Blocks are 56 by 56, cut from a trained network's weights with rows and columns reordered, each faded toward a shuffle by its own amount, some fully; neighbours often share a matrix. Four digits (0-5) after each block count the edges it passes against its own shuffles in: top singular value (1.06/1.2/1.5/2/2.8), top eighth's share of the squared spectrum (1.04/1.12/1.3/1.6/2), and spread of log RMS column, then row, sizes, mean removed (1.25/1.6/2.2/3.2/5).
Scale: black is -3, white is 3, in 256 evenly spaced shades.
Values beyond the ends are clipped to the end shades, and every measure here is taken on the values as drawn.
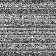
4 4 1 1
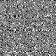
3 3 0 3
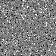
0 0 0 0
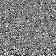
3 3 0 2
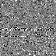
3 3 0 3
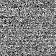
2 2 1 0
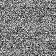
1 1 0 0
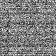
3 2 0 0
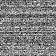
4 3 0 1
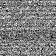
3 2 0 0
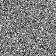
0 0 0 0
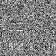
3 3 0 1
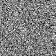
2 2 0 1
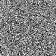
2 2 0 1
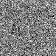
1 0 0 0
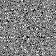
2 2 0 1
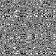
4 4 0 3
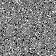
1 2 0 1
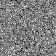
0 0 0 0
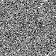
0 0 0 0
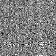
2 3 0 2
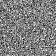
0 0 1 0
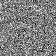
1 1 0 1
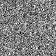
1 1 0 1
